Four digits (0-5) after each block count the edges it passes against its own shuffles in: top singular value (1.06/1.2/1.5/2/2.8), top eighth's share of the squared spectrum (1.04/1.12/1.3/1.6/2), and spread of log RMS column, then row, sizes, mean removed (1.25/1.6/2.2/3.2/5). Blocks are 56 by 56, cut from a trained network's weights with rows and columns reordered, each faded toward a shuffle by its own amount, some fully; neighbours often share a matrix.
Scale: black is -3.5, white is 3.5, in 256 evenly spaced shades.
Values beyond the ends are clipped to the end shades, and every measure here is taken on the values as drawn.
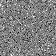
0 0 0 0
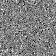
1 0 0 0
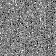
1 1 0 0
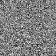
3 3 1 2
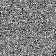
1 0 0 0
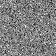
0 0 0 0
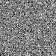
1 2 0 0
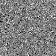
1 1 0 1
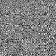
3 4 1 2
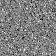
0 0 0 0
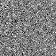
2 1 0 0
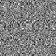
3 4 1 2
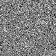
0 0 0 0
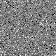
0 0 0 0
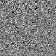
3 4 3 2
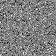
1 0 0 0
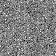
0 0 0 0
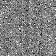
1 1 0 0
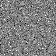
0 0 0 0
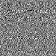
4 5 1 3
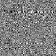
3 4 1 3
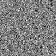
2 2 0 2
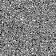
1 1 0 0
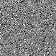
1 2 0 1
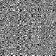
3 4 2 2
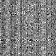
3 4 1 2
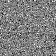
1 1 0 0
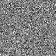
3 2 0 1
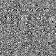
2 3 0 2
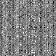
3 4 2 2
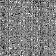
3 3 1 2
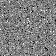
0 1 0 0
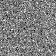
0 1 0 1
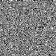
2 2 0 2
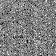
1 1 0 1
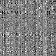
3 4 2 3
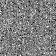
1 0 0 0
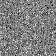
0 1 0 0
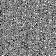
1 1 0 0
